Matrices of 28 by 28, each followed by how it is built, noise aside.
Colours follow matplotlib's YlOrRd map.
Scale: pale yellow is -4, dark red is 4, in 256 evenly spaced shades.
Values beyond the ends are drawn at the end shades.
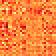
low rank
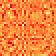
low rank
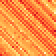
Toeplitz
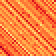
Toeplitz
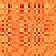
low rank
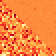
lower triangular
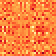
low rank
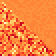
lower triangular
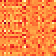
low rank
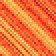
Toeplitz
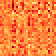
low rank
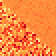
lower triangular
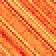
Toeplitz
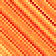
Toeplitz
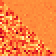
lower triangular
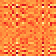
low rank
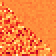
lower triangular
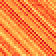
Toeplitz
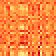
low rank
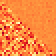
lower triangular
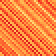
Toeplitz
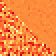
lower triangular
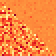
lower triangular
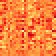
low rank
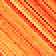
Toeplitz
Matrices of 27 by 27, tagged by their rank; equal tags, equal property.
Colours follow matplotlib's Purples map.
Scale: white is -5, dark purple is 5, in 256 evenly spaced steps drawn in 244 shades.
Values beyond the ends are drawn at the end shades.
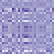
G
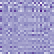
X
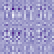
X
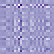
G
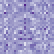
X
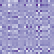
G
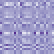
G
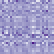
X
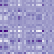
G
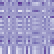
G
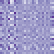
G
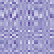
G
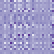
G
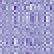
X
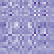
X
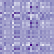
G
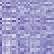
X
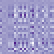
G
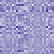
X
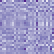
X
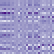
G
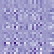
X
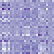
X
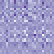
X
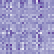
X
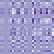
G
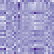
X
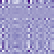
G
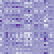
X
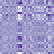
G
